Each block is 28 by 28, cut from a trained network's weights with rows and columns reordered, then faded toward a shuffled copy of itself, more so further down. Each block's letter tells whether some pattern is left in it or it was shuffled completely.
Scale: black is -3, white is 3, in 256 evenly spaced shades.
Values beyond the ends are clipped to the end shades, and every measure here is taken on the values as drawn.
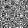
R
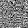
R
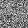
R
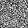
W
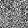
R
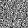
R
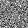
W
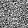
R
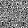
R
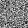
W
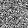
W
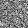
W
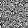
R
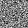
W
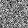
W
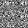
R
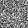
R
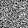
R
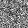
W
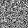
R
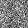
W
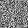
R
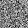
W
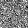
W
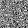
W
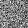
W
